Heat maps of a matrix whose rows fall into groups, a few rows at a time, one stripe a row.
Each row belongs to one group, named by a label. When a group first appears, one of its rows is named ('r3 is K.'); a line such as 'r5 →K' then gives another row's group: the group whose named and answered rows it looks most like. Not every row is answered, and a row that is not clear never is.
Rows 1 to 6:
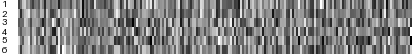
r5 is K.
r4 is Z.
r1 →Z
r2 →Z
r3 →K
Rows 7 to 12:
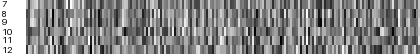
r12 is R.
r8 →Z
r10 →K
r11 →Z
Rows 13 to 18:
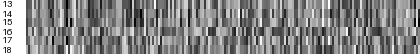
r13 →K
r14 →K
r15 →K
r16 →R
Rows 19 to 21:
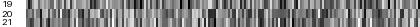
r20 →R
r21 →R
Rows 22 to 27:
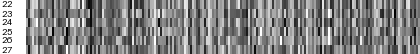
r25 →Z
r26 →K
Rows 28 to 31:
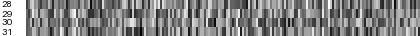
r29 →K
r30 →R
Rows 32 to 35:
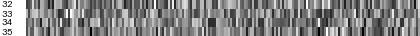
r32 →K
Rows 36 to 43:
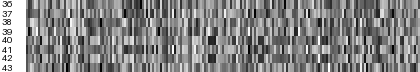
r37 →K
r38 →Z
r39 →K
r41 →K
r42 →R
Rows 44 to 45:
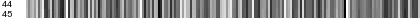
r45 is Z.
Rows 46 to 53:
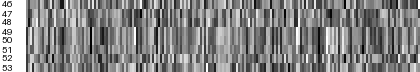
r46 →Z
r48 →K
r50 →R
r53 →R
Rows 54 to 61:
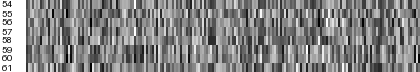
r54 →R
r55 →Z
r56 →R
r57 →R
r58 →R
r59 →K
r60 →K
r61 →R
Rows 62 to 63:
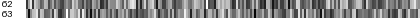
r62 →R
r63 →Z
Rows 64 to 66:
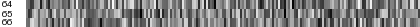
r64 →R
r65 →K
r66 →Z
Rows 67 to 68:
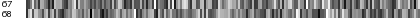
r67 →K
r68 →R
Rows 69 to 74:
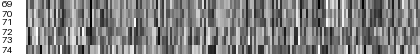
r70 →R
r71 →R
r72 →Z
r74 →R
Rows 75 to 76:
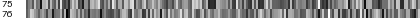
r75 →R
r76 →Z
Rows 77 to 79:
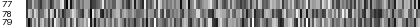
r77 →K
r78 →R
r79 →K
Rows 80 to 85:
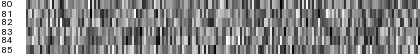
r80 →Z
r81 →R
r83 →K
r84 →K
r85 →R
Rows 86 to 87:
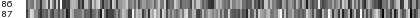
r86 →R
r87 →Z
